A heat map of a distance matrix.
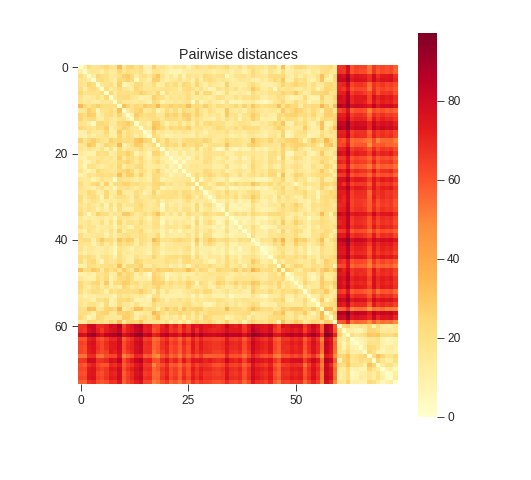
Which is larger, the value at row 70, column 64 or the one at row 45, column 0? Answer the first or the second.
the second
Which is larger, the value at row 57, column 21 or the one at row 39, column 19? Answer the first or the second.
the first
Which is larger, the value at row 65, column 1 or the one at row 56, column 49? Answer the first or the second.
the first
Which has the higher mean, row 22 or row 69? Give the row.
69
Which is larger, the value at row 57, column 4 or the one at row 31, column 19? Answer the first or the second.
the first
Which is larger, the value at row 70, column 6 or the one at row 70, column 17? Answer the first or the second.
the first
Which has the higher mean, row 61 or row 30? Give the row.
61
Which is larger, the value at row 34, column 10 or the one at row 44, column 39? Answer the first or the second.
the first
